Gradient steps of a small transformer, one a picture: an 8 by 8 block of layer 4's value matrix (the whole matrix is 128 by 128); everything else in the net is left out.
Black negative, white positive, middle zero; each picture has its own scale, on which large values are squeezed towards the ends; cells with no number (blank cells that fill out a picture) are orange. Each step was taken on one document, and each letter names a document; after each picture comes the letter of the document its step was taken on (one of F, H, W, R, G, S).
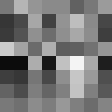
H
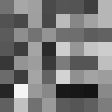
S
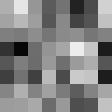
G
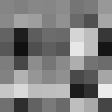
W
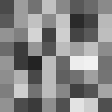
W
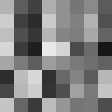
S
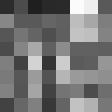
H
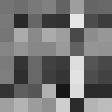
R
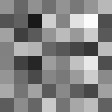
S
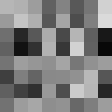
G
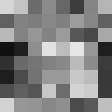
G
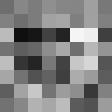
W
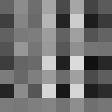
R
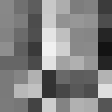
S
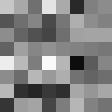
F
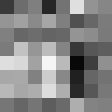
F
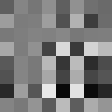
R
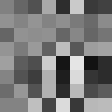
R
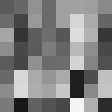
W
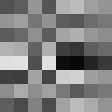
F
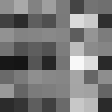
H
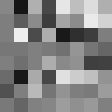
S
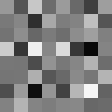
S
